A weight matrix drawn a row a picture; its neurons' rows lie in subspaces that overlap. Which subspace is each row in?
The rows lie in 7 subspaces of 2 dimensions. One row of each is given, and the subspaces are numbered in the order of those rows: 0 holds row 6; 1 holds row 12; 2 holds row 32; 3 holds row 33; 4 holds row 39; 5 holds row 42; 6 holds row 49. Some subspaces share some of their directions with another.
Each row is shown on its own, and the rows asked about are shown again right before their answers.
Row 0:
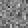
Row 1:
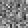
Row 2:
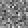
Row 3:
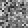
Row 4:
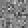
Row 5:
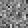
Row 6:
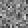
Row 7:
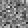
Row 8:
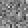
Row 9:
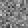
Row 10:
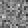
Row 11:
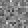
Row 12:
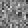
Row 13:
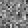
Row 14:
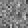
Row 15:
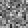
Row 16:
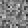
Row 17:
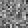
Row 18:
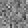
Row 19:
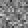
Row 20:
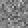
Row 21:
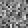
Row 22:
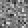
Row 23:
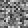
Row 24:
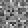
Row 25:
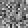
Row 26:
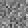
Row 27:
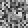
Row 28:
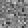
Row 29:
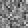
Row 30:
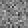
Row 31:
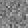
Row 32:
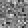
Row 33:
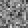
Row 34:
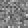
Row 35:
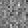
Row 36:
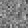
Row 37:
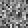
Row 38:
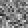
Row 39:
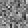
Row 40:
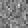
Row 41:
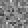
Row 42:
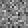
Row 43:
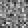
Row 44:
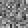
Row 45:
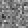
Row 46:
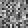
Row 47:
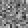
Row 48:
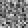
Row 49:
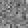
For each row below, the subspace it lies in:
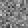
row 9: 1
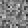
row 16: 4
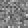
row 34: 3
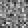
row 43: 2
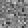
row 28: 2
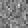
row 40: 5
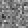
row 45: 4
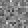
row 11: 0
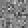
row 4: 2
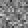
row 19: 0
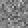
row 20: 5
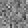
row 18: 4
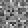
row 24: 0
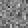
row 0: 3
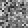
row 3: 1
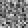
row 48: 2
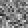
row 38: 0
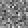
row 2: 5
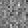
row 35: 0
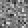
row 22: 2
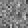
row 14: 4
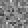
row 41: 0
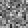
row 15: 3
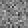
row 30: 5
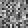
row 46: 3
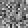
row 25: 3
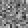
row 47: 6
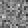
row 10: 4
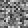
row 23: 3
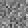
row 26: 6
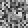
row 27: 1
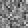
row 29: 5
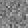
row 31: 6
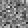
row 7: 6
